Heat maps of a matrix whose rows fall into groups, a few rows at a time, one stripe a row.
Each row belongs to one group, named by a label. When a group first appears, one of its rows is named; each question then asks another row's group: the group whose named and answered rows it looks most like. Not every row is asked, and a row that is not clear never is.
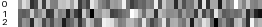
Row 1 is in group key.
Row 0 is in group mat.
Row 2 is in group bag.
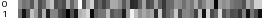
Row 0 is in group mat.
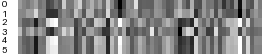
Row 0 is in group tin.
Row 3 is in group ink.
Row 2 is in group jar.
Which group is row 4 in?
jar
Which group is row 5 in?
jar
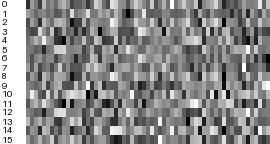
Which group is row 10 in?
mat
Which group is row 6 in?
key
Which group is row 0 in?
bag
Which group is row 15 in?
ink
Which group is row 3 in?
key
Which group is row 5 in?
jar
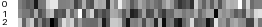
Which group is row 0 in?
jar
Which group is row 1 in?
mat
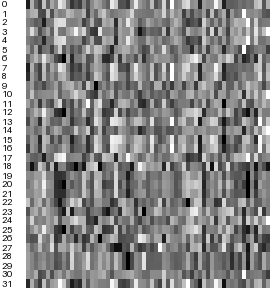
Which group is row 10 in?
mat
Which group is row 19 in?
tin
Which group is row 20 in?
tin
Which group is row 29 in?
tin
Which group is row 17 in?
jar
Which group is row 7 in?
bag
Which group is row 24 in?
mat
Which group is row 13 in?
bag
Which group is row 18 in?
key
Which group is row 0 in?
bag
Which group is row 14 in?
mat
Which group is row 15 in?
bag
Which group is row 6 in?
tin
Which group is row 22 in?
ink
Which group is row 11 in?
mat
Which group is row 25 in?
tin
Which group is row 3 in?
mat
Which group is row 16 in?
bag
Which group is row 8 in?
bag
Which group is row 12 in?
tin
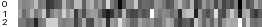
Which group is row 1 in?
ink
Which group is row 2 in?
jar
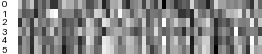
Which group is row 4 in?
bag
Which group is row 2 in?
bag
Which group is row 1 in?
jar
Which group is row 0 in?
ink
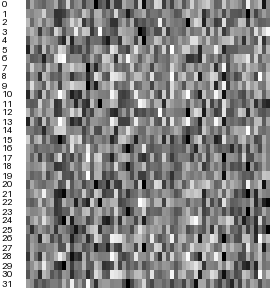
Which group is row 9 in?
mat
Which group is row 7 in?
mat
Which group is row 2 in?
ink
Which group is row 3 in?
mat
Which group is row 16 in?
tin
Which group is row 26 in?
bag
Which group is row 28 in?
bag
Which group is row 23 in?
tin
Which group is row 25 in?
key
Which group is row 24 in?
tin
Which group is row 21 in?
tin
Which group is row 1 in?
tin
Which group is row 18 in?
tin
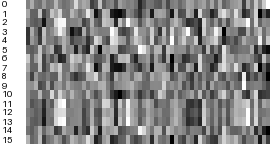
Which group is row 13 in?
jar
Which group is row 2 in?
jar
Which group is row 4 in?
bag
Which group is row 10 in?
ink
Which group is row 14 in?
key
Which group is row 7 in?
ink
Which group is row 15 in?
ink
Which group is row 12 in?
jar
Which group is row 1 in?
ink
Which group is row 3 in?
bag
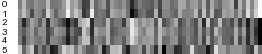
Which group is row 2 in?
key
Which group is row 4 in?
key
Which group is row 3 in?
key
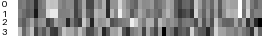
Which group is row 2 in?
key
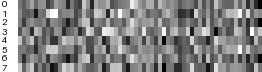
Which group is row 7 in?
ink
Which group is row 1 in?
jar
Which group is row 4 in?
ink
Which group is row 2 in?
key
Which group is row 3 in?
bag
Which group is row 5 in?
jar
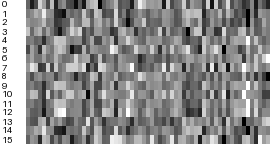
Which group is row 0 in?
key
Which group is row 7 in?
mat
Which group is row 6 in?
mat
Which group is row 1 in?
tin
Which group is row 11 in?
jar
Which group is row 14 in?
tin
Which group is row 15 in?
bag
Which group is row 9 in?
jar
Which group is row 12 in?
jar
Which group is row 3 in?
ink
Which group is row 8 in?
key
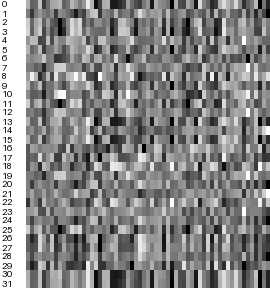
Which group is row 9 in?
ink
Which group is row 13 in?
ink
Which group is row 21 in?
mat
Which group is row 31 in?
ink
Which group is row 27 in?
key
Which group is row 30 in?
ink
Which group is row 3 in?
ink
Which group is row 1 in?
key
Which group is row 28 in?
key
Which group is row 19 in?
jar
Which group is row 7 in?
jar
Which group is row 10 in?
jar
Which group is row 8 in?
mat
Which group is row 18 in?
bag
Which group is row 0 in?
ink
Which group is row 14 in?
mat
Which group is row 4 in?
mat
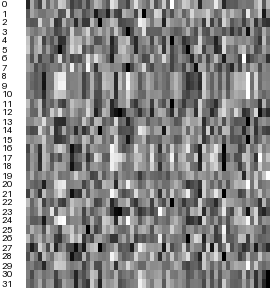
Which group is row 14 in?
key
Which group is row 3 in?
tin
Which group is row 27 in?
key
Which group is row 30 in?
key
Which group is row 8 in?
jar
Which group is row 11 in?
ink
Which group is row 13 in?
tin
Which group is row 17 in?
bag
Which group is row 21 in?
bag
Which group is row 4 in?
ink
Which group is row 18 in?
bag
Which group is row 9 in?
jar
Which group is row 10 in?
jar
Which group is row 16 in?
bag
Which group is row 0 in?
bag
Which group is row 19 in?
mat
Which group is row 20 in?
jar
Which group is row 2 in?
key
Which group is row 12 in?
ink
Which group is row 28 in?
bag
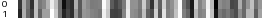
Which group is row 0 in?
bag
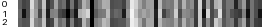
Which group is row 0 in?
key
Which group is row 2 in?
key
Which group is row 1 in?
key
